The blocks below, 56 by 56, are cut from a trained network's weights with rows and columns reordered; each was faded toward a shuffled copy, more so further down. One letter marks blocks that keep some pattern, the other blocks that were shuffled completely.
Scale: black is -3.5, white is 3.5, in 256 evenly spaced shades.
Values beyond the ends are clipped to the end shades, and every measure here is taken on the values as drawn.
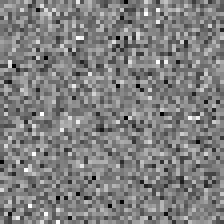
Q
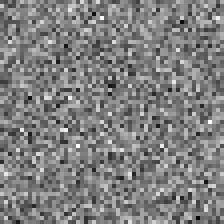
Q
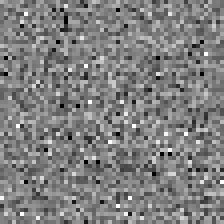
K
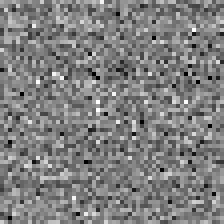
K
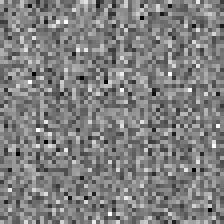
K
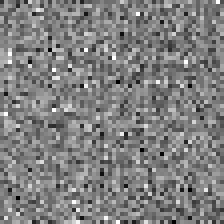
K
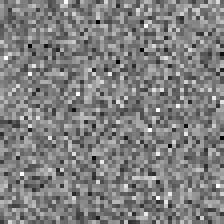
Q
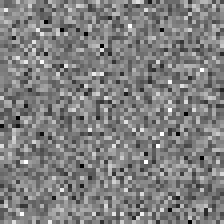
Q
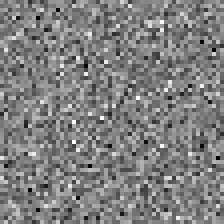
Q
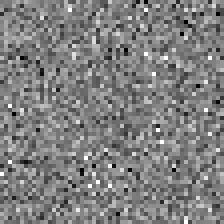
Q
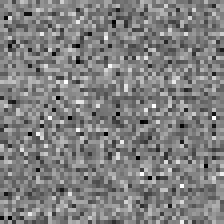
K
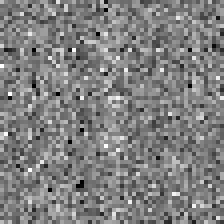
K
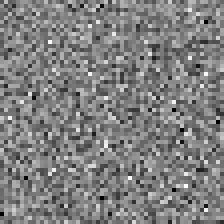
Q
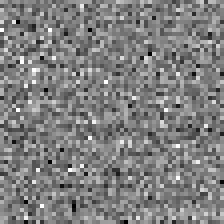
K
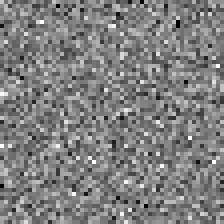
Q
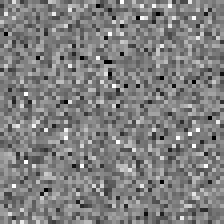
Q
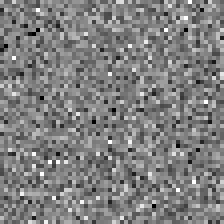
Q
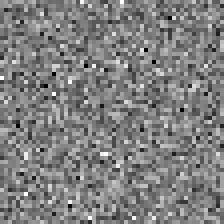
Q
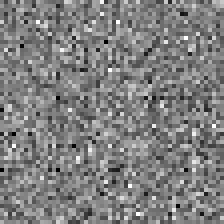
K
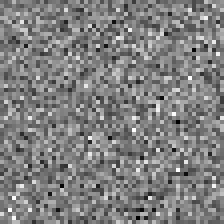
Q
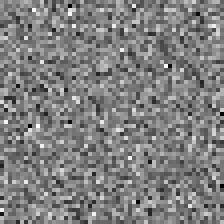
Q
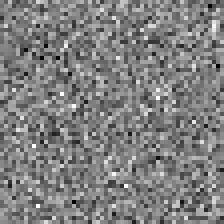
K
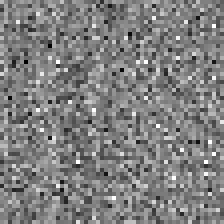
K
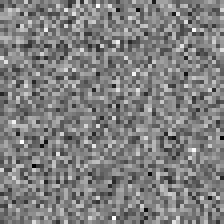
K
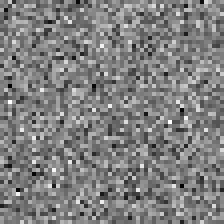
Q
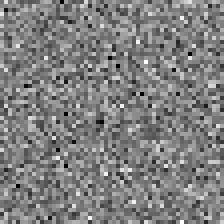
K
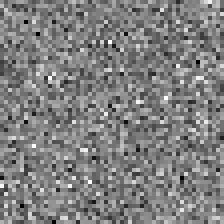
Q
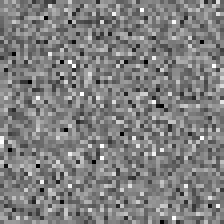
Q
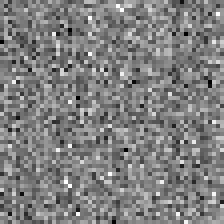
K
